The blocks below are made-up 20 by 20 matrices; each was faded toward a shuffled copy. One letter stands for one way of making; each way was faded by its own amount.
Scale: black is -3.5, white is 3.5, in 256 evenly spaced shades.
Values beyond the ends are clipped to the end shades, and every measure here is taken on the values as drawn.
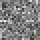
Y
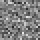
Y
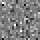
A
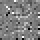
A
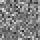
Y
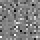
A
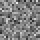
Y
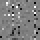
A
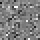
A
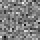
Y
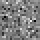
A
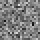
Y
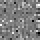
A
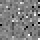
A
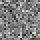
Y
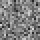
Y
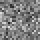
Y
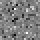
A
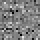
A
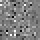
A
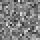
Y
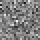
Y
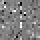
A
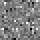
A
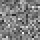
Y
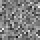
Y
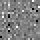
A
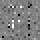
A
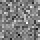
Y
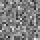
Y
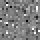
A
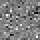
A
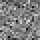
Y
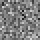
Y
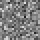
Y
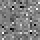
A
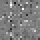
A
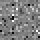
A
